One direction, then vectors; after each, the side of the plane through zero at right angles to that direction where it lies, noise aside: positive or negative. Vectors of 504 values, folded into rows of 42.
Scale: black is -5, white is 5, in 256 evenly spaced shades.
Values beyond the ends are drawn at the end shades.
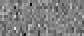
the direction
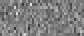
negative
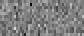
positive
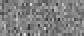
negative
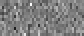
negative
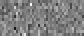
negative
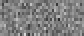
negative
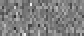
negative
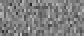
positive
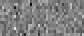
positive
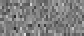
negative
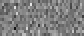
negative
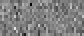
positive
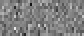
positive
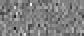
negative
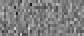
positive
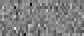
positive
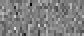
positive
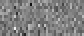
positive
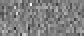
negative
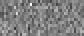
negative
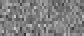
positive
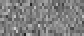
positive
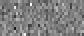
negative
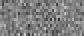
negative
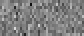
positive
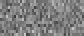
negative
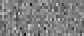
positive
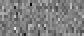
positive
